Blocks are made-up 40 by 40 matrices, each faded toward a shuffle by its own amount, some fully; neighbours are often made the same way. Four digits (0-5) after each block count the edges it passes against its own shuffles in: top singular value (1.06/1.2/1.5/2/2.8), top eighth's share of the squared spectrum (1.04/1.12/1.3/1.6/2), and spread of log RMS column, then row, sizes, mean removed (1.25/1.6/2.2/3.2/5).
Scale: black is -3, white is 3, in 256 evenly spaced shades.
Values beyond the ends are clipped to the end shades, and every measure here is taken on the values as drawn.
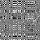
4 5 3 3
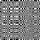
5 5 3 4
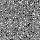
1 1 0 0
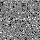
2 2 0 0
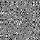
3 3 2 2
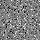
2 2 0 0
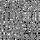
3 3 2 0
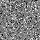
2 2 0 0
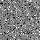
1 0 0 0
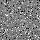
0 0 0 0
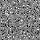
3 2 1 1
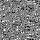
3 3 1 1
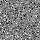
1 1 0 0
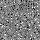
0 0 0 0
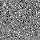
2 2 0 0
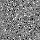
2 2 1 1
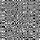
4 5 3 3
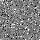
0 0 0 0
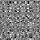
4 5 2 2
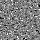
2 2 0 0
